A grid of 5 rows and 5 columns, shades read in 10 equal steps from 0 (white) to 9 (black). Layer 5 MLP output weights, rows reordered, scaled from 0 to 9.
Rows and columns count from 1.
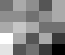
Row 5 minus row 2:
-3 2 0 3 6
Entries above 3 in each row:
3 4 2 2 4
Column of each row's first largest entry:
4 3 4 5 5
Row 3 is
3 2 3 5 5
